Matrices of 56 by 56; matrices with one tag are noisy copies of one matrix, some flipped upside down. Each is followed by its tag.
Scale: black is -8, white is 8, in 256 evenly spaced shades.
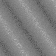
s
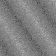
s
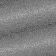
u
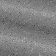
u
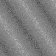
s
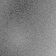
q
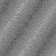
s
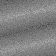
u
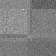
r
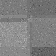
r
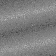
u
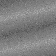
u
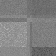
r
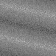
u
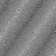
s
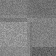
r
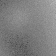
q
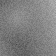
q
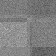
r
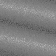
u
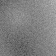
q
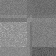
r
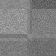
r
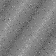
s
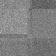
r
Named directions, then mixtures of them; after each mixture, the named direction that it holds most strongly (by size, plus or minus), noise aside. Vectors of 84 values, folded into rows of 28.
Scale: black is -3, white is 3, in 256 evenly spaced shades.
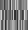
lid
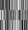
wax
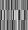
lid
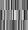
lid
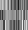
wax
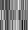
wax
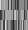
lid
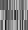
lid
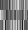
wax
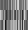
lid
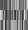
lid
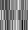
wax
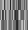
wax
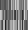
lid
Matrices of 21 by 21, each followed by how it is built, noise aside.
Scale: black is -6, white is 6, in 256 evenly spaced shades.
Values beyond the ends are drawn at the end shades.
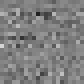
uneven rows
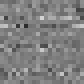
uneven rows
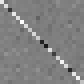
diagonal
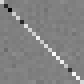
diagonal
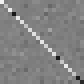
diagonal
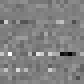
uneven rows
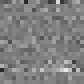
uneven rows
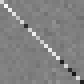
diagonal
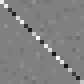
diagonal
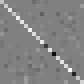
diagonal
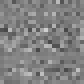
uneven rows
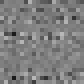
uneven rows
